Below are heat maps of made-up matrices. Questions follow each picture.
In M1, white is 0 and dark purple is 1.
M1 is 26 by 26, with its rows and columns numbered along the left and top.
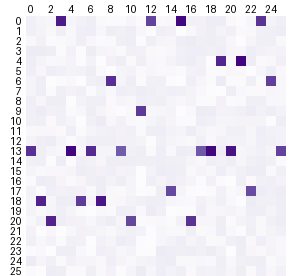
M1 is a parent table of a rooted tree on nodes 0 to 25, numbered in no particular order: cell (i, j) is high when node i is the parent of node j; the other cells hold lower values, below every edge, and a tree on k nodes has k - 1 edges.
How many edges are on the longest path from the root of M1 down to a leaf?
2
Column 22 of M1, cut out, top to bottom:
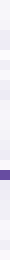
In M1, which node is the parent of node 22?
17
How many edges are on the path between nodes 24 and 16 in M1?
4
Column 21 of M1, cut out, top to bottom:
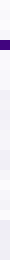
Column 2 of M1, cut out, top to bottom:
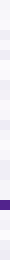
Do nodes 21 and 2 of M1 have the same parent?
no
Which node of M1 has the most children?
13
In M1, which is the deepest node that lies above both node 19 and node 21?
4
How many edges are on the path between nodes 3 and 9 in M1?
3
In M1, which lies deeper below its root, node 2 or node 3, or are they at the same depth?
the same depth
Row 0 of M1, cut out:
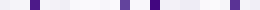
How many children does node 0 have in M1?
4
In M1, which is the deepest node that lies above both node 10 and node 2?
20
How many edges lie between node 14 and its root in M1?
2
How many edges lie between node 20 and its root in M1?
1
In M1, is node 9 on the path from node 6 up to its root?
no
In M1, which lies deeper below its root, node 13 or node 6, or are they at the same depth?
node 6
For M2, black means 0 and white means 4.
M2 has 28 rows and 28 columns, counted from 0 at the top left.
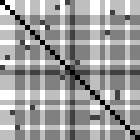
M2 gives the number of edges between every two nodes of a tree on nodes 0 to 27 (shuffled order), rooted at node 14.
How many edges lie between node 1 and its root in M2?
2
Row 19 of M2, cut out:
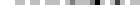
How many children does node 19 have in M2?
0
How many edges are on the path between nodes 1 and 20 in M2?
3
